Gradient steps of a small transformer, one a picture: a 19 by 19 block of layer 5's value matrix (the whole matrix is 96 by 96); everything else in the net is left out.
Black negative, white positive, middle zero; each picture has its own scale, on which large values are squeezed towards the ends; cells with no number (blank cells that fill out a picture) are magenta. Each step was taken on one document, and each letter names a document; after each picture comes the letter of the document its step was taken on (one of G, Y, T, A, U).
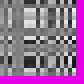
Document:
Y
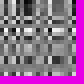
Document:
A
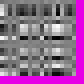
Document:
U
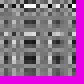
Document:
A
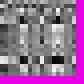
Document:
U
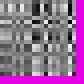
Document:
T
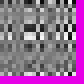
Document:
Y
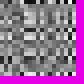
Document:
Y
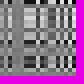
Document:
Y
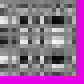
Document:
U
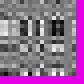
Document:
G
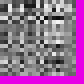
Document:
G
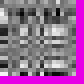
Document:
U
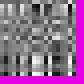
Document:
T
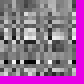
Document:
A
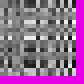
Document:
Y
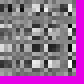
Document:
T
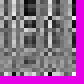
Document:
A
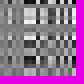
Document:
Y
